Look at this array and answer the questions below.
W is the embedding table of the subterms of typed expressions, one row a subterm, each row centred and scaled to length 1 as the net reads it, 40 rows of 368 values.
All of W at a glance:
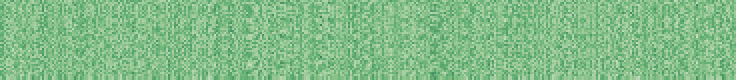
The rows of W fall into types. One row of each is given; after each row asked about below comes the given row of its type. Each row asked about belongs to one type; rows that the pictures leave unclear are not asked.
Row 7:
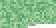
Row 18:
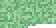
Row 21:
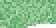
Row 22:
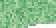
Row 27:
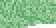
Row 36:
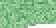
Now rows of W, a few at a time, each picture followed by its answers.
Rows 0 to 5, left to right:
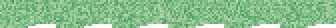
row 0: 36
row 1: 18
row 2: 7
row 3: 27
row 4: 27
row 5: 7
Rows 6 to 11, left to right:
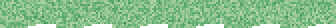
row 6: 27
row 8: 36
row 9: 18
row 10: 18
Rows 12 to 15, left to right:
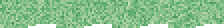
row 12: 36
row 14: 22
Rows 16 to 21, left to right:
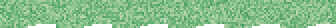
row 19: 18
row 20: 27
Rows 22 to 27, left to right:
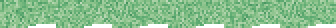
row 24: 27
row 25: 18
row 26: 7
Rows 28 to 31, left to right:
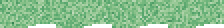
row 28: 36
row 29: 21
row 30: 7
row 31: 18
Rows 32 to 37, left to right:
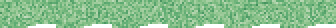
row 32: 21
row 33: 27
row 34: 21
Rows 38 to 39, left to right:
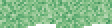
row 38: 7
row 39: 7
